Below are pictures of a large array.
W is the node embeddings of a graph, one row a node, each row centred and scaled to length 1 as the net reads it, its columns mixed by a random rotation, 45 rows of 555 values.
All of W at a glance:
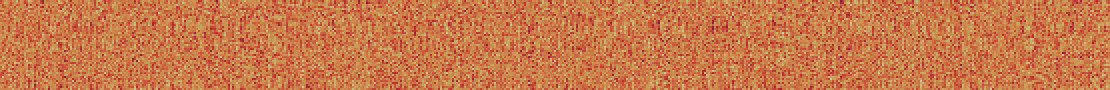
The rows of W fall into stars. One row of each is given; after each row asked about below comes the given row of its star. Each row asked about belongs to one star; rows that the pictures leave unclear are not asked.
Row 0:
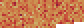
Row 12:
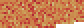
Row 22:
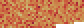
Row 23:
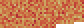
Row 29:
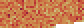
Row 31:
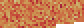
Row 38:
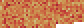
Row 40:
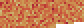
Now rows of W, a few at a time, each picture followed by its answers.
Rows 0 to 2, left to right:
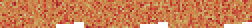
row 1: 0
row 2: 12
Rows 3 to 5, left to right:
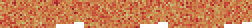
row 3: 0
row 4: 23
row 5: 0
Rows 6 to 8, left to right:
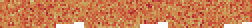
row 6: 12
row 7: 38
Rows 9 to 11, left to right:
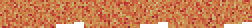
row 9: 23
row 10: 31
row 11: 12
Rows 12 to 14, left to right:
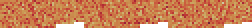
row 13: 31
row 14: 31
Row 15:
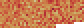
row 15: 38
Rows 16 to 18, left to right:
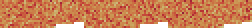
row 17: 40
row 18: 29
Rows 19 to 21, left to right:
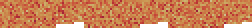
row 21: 23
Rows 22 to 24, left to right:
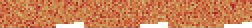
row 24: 23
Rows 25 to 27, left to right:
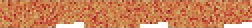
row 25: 31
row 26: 38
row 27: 12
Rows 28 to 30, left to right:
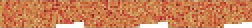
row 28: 38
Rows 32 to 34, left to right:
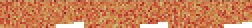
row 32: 29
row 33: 38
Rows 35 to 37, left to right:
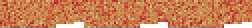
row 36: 31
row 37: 0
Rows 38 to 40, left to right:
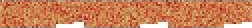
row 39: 22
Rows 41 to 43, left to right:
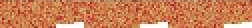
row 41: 23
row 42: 40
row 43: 22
